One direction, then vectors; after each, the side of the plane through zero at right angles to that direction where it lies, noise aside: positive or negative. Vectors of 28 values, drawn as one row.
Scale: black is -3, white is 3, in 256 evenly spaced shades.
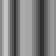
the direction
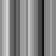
positive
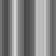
negative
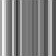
positive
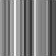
negative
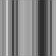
positive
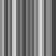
negative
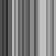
negative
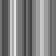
negative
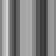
positive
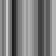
positive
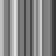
negative
